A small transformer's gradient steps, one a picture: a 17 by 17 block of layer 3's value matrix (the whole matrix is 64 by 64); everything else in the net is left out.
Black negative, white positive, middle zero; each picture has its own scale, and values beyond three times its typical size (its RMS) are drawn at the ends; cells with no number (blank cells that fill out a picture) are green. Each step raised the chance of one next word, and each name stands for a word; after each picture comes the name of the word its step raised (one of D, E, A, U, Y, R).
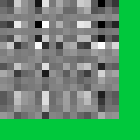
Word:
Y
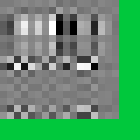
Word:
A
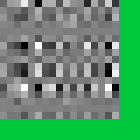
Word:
Y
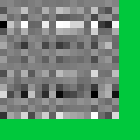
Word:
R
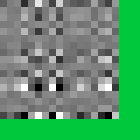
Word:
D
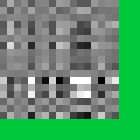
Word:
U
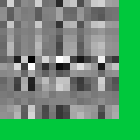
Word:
D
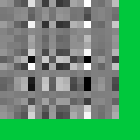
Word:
D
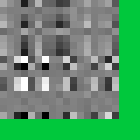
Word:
D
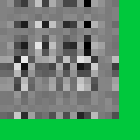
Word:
D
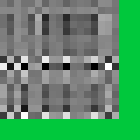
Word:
A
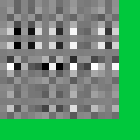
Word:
A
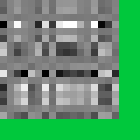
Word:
Y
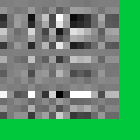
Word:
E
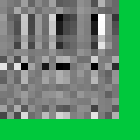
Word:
A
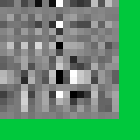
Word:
Y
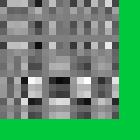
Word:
U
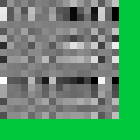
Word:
U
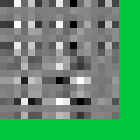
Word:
U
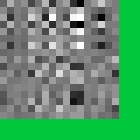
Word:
Y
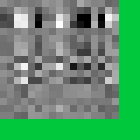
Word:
E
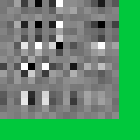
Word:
Y
